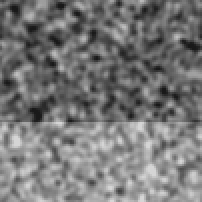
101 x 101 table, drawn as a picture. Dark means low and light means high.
The values follow a bell shape. The texture is blotchy. The bottom part is higher, past a seam about 60% of the way down. There are no regular stripes.
